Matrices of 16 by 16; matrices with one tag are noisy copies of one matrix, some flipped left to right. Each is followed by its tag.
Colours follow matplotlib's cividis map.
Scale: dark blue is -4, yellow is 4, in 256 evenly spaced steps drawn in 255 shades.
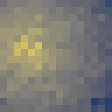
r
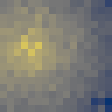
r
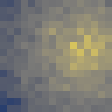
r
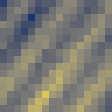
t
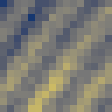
t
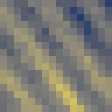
t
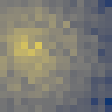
r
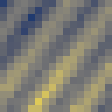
t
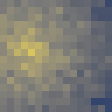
r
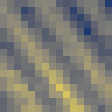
t
